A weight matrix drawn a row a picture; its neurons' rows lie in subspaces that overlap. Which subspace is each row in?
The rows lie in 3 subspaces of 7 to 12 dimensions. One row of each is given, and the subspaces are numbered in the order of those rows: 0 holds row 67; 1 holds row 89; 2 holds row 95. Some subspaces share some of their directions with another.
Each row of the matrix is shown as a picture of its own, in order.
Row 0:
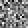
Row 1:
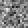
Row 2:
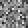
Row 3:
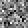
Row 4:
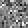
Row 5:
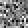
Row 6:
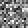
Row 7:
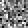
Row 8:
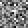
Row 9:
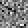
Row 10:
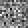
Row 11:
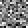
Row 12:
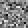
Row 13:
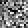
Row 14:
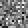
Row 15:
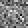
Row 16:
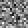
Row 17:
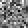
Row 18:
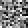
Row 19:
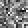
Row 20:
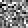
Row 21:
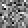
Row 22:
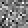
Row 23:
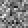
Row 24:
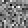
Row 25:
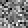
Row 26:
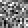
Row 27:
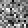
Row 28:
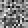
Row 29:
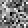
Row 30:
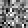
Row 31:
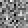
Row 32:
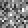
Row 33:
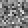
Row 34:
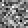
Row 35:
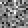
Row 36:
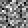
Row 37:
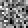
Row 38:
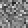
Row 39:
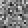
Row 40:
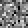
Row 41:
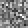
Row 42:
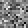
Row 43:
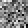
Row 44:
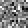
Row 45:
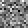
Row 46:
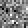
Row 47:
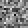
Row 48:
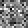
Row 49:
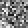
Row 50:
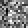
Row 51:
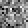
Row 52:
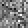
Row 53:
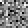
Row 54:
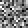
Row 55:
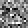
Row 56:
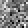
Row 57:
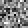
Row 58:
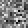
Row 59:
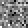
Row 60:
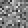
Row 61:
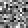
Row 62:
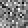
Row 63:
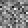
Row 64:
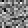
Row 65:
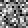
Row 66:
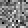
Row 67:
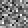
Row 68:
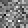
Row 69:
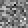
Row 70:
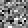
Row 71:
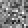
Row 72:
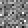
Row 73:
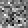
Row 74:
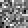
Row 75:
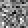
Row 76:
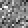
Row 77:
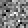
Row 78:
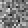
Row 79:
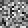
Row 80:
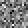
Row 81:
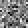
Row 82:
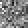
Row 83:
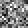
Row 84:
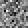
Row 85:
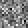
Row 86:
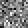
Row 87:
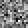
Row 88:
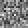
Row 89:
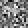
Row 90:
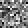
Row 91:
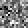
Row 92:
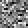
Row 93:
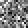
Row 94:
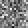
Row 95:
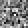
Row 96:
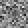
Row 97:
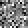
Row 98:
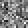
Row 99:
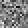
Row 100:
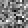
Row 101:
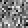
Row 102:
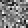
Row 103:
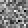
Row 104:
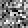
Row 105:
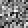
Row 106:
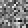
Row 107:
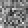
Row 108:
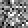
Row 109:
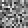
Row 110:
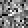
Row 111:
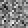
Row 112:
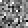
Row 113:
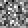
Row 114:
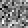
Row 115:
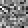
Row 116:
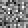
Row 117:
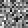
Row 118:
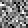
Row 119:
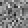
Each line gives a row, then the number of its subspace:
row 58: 2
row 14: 0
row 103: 0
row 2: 0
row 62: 0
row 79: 0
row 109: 2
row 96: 1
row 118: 1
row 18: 1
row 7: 2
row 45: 0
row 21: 1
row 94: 1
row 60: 0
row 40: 1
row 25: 2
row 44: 1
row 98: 2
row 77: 1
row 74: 1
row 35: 1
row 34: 2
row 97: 1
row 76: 0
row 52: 2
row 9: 1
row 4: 2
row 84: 1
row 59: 1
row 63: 1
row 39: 0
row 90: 0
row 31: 0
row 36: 0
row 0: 0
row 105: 1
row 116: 0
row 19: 2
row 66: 1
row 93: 0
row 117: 2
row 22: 0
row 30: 2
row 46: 1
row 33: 1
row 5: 1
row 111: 0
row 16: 0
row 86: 0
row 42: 2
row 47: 2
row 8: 1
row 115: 1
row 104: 2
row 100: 2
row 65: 1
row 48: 0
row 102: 1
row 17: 0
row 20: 1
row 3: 0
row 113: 0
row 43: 0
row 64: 1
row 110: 0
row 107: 0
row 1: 2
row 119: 1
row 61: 1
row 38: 1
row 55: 0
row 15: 0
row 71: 2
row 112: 2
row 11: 0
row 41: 2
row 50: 1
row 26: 1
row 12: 2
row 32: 2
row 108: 2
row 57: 2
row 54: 2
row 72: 1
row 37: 2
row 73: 2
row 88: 2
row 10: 1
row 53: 1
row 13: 1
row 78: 2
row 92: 2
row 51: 2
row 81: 0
